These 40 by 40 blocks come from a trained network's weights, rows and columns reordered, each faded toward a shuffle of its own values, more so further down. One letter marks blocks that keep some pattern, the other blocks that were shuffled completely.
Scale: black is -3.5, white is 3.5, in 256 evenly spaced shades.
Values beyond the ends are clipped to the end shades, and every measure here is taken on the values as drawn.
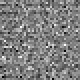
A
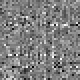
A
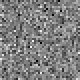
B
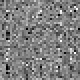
A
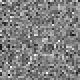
A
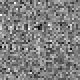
A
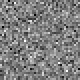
B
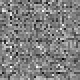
A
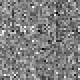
A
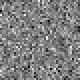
B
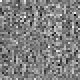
A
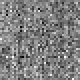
A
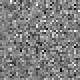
A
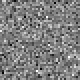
B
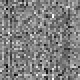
A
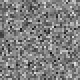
B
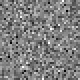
B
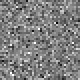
B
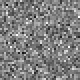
B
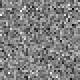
B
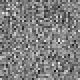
A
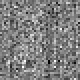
A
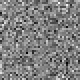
A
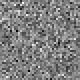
B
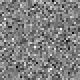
B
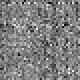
A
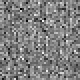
A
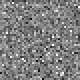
B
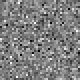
B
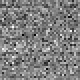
A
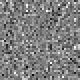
A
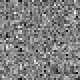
A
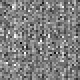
A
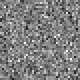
B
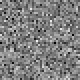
B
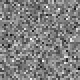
B
